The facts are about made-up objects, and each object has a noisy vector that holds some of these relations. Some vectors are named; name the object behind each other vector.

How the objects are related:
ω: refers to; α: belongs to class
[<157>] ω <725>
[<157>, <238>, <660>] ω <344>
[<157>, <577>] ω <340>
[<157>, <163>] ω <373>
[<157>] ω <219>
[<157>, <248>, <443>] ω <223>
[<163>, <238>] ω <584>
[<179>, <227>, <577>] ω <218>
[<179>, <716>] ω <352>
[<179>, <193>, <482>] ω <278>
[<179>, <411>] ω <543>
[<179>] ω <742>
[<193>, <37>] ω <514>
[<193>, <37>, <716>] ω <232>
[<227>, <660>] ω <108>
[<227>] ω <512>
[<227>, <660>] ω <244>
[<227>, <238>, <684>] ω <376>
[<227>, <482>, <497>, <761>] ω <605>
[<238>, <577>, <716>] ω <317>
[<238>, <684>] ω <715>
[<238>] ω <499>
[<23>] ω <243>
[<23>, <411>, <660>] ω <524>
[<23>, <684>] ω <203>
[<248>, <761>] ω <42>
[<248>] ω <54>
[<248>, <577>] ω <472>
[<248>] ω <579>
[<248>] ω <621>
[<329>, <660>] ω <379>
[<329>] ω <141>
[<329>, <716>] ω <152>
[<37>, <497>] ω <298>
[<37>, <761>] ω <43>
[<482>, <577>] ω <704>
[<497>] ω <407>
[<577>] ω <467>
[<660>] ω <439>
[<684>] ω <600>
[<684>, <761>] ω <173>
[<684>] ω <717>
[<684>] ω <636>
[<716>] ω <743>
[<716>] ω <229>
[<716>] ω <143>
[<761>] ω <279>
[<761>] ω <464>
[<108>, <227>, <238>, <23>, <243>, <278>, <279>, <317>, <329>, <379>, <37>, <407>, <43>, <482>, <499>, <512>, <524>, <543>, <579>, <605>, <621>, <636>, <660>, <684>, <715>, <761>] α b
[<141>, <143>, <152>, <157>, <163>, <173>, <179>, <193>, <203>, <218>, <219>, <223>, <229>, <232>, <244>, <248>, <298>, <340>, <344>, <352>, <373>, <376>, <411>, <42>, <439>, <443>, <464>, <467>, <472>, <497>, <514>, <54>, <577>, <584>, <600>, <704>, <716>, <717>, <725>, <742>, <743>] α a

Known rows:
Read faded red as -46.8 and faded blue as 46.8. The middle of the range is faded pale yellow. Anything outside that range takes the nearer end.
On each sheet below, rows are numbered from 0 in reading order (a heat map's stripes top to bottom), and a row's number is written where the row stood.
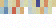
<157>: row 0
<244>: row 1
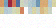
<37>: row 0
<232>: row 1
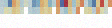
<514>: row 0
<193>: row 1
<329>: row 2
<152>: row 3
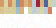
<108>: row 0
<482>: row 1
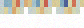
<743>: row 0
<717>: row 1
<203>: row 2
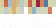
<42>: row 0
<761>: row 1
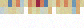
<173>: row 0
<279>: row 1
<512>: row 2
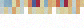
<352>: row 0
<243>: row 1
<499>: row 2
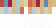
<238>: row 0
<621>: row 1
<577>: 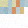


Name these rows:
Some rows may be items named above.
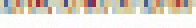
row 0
<716>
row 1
<761>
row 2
<244>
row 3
<23>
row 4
<298>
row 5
<716>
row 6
<605>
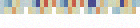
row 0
<742>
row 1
<141>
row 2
<152>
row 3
<411>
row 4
<497>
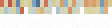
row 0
<227>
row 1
<203>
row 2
<467>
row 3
<512>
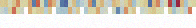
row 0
<223>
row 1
<524>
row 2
<179>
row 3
<704>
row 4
<248>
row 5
<173>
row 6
<684>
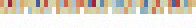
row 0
<317>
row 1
<376>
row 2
<379>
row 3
<543>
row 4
<352>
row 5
<163>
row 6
<243>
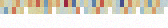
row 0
<443>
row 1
<512>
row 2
<482>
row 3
<344>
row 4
<439>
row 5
<704>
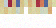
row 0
<278>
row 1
<407>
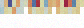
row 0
<218>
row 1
<243>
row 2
<43>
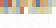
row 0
<660>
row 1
<464>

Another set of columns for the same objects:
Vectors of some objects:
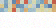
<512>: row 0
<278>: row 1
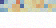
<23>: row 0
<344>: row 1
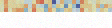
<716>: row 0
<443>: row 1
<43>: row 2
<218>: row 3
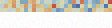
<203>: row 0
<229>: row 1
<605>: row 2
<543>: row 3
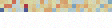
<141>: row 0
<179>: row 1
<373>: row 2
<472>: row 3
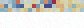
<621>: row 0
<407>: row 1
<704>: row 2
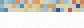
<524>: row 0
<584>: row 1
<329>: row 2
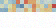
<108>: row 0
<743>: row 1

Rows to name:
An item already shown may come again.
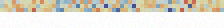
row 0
<411>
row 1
<193>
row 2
<524>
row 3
<761>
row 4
<279>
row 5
<344>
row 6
<329>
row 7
<179>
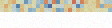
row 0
<223>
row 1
<605>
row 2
<660>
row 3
<376>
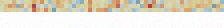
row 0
<244>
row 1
<497>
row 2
<42>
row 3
<716>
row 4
<464>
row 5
<439>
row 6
<179>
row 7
<340>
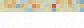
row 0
<344>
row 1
<152>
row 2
<173>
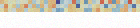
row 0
<352>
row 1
<742>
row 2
<23>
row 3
<660>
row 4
<238>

